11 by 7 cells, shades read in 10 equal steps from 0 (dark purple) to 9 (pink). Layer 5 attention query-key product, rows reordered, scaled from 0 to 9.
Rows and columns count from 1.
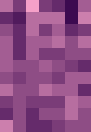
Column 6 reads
0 0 2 4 4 3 5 5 6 6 4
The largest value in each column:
7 4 9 6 6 6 7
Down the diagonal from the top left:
6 1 6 5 3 3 5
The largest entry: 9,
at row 1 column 3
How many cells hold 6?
11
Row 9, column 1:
3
